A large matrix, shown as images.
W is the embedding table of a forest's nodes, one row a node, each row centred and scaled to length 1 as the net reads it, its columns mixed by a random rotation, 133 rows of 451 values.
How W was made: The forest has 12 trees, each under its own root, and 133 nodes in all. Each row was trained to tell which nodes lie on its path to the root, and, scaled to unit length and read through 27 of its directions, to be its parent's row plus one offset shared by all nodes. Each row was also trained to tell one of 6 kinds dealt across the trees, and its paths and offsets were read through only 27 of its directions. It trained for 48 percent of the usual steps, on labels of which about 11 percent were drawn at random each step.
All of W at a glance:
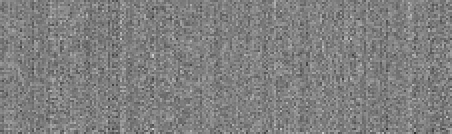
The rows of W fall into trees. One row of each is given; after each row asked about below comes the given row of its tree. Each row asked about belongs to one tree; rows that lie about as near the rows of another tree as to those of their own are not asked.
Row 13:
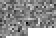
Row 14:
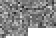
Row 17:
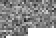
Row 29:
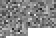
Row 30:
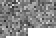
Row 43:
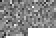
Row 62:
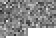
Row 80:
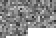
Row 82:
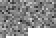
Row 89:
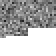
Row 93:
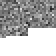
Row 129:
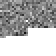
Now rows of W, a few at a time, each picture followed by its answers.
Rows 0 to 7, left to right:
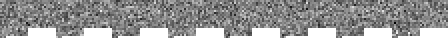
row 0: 129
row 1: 62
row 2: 17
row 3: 62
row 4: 89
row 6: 17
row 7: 30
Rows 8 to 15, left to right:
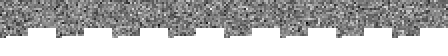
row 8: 30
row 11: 29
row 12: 62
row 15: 89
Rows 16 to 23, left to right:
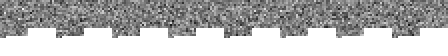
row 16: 62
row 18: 89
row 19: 14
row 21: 43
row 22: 62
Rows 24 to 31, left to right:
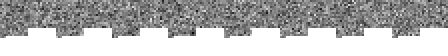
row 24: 30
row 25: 62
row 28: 82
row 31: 82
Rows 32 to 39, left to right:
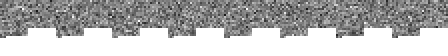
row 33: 43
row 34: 13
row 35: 89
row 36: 62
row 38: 129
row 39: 43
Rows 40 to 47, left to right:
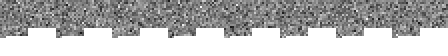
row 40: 93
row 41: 30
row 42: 29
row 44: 30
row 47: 13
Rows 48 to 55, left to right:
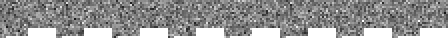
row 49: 17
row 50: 29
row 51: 13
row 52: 82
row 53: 17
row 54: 13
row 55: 13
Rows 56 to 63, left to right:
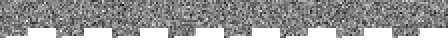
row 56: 13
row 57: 17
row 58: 30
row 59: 82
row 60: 13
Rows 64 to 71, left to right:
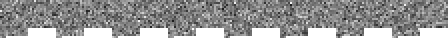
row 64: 43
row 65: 62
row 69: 17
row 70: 89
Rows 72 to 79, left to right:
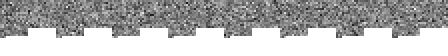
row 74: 14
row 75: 29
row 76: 14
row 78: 30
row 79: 62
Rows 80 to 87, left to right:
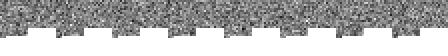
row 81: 43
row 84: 13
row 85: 13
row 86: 82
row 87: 89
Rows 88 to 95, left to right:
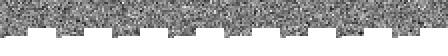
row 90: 17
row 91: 17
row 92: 62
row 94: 80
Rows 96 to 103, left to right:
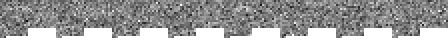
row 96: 30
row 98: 13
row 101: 82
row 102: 30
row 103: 17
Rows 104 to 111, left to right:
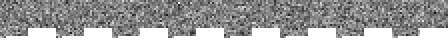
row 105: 13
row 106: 82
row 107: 17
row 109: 30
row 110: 89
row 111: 82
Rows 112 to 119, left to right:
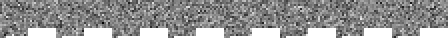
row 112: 82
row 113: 14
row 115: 43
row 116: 29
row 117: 80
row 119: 29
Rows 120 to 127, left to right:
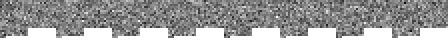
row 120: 82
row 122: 129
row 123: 82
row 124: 89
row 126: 80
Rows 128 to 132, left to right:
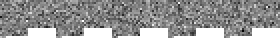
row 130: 30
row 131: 17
